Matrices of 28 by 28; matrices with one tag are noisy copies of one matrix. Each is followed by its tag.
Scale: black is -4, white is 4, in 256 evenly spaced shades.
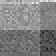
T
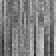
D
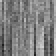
D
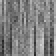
D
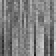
D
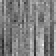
D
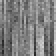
D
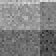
T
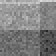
T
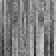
D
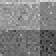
T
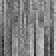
D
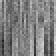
D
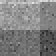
T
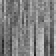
D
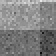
T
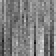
D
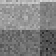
T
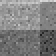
T
